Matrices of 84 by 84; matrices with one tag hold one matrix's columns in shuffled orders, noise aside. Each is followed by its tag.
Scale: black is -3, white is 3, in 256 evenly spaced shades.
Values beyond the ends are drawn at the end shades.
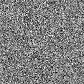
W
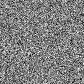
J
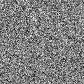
W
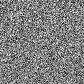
W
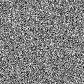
W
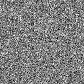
W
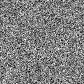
J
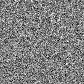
W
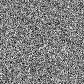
J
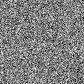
J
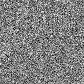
W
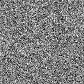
W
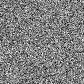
J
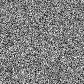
J
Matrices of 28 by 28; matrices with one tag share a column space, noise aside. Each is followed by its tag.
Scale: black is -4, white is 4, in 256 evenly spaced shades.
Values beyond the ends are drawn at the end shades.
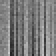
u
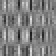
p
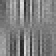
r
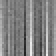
u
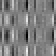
p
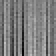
u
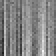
u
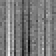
u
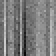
u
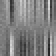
r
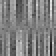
r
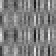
p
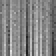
u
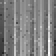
u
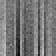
u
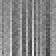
u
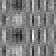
p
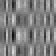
p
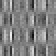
p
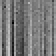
u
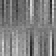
r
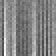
u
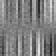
r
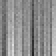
u
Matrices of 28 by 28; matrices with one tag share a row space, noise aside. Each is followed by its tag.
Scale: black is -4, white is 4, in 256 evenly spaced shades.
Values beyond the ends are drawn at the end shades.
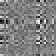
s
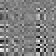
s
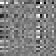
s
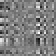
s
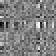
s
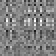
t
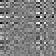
s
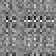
t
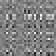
t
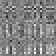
t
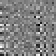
s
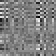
s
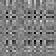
t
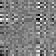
s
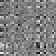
s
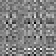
t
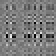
t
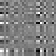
s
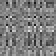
t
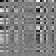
s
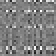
t
